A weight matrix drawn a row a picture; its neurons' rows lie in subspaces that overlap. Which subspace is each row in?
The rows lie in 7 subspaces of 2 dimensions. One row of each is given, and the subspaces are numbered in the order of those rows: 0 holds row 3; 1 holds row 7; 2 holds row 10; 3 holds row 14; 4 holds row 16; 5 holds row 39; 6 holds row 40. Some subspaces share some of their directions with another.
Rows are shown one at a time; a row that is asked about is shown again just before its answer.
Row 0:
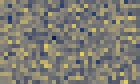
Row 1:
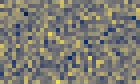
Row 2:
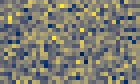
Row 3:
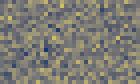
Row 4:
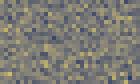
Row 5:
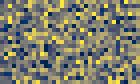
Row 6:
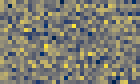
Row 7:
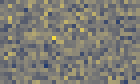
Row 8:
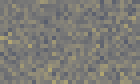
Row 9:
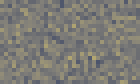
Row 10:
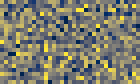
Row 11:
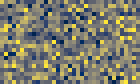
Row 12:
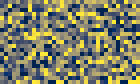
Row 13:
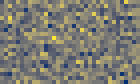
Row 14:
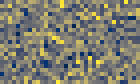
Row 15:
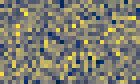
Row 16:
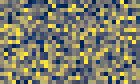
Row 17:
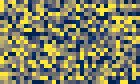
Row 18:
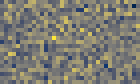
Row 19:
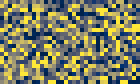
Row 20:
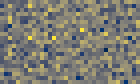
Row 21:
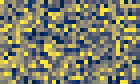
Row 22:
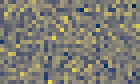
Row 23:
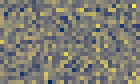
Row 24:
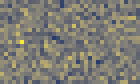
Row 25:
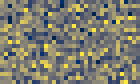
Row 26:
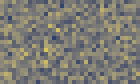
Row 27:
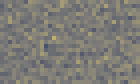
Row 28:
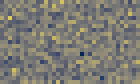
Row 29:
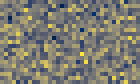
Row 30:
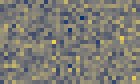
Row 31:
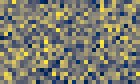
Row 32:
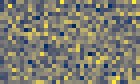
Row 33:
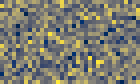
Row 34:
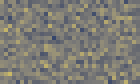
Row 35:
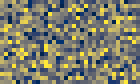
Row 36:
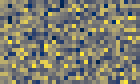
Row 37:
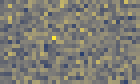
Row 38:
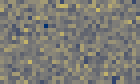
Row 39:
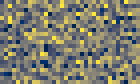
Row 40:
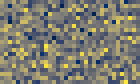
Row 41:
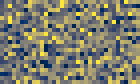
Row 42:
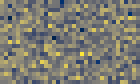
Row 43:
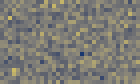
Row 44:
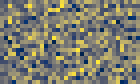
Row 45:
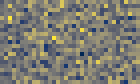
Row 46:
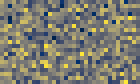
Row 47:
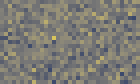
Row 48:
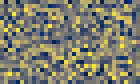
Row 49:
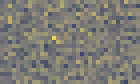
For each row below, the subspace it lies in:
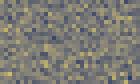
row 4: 5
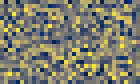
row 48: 5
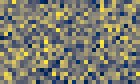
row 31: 0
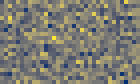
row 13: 5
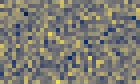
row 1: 3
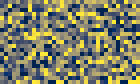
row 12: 2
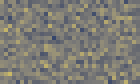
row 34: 5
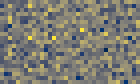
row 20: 3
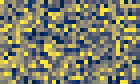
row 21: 6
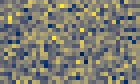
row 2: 4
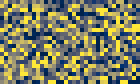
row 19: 2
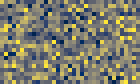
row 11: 1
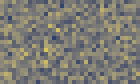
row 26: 0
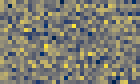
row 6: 4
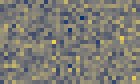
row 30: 1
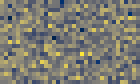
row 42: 6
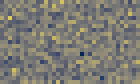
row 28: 6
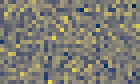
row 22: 2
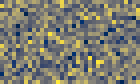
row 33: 3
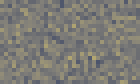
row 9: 3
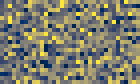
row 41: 1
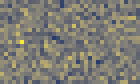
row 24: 3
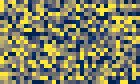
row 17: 4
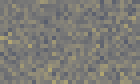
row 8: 0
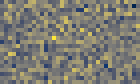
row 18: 2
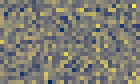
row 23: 2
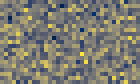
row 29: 4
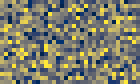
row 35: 6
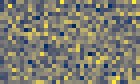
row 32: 4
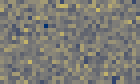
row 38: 4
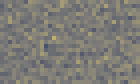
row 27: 1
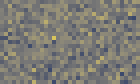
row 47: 0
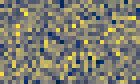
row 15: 3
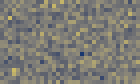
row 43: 6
